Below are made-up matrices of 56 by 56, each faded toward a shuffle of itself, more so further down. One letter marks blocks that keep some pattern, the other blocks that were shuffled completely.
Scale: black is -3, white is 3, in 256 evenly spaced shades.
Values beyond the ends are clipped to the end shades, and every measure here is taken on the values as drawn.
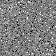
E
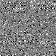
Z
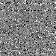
Z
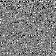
Z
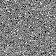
E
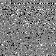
Z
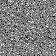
E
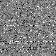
Z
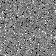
E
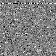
Z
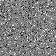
E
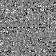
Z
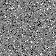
E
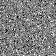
E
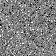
E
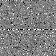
Z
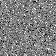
E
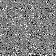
Z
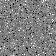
E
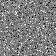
E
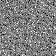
E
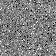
E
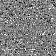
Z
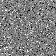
E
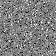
E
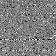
Z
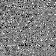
Z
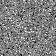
E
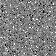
E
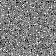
E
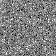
E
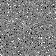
E
